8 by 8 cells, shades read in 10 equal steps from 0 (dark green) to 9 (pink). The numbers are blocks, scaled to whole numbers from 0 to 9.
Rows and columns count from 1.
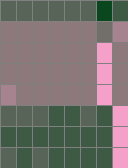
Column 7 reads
0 4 9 9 9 2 2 2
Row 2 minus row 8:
2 3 2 3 3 3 2 -3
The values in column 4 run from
2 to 5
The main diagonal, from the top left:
3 5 5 5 5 3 2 9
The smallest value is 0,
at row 1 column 7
